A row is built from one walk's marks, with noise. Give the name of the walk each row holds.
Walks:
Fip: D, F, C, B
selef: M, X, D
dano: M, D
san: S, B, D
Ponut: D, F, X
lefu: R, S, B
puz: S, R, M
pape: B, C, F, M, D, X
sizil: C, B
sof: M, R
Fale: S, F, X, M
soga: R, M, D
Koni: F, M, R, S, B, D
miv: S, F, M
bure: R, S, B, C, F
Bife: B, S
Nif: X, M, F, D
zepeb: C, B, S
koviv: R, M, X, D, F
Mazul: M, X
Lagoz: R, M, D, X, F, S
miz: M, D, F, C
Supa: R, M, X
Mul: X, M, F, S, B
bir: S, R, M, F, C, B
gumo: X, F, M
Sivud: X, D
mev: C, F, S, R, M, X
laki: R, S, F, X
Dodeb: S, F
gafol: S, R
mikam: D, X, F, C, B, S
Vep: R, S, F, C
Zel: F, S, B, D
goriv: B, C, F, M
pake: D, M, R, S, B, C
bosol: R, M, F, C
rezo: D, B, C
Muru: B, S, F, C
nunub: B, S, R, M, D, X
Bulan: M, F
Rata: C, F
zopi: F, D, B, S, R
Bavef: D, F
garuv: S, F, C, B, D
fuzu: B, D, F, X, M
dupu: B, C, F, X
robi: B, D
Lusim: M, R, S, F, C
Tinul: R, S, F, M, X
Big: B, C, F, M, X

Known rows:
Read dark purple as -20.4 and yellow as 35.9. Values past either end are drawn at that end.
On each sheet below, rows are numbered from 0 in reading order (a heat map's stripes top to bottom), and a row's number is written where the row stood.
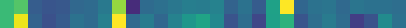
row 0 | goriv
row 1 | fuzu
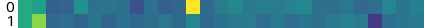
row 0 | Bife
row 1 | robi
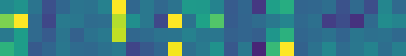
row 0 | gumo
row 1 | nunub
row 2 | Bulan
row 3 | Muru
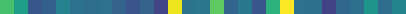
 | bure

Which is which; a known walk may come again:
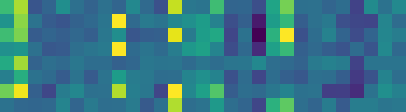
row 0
zopi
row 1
Nif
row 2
mikam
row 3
gumo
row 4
robi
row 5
Sivud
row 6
nunub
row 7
Dodeb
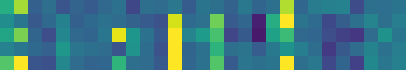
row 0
rezo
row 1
Vep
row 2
Lagoz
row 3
gafol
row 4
pake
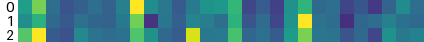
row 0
koviv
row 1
bosol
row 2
Koni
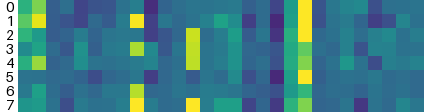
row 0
Fip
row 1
pape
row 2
Muru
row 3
miv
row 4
Zel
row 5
Rata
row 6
Bulan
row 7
Fale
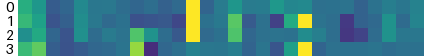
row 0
Bife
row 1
bure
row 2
puz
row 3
goriv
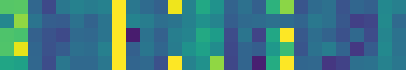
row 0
Mul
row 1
selef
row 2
Big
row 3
fuzu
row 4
mev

